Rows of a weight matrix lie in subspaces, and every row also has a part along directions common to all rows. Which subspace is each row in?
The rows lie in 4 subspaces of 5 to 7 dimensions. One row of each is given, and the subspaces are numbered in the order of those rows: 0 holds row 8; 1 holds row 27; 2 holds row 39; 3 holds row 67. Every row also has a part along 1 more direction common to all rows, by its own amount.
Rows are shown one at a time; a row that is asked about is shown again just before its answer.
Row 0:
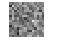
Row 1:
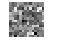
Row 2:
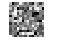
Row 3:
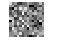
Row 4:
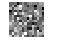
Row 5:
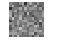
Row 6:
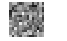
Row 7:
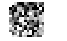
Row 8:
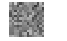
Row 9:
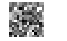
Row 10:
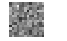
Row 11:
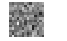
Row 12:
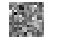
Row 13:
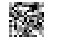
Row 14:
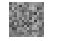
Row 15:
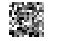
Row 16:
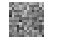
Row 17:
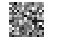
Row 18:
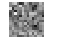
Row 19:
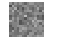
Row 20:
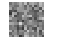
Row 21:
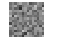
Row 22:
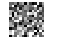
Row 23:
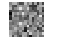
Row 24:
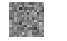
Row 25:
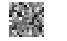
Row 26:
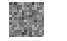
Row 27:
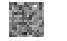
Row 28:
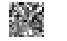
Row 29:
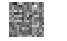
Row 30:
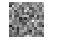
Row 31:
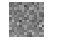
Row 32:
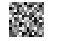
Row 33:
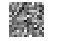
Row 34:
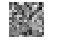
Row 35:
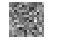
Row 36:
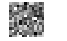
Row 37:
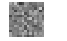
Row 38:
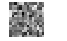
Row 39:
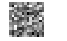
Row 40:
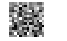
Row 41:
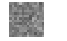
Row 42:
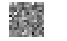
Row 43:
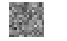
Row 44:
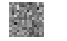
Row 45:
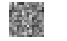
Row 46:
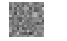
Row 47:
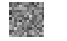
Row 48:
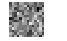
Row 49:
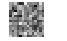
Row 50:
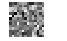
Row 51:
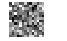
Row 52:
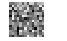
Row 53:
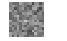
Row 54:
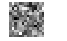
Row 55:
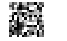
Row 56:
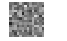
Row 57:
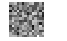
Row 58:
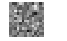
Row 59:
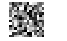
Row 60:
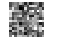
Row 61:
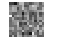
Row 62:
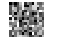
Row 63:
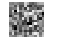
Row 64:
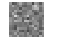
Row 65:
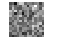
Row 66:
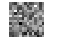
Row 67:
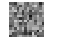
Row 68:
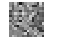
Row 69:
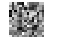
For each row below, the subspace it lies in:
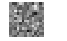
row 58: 1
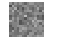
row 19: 0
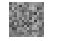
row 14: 2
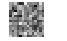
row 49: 0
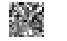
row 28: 1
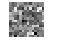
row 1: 1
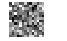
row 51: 2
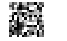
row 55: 3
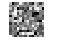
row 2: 1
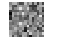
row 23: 3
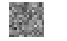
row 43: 3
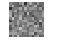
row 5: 2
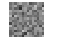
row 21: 3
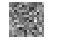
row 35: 2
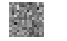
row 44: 0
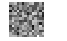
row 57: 0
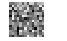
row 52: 0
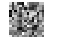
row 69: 2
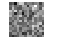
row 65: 0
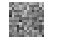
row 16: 0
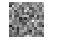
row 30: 0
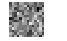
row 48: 1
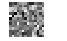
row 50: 3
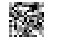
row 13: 2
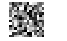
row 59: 3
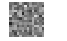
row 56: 1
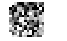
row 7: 0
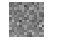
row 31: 3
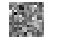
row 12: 3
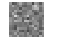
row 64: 1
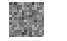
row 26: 3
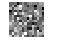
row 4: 3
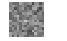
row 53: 1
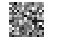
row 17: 0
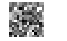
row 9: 1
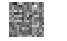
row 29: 1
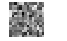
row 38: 3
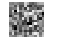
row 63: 2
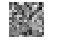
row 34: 1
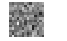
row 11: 3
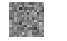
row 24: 2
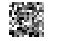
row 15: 2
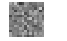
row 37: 0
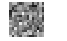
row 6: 3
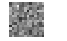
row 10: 0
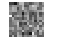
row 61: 3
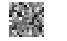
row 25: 1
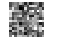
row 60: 0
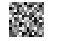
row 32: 2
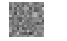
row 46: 1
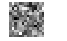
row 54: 2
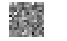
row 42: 3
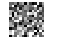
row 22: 2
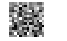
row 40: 1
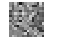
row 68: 0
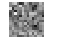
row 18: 2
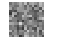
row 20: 0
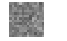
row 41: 0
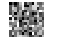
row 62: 3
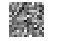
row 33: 3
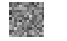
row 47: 3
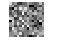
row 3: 2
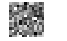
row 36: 0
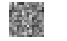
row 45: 2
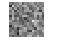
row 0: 0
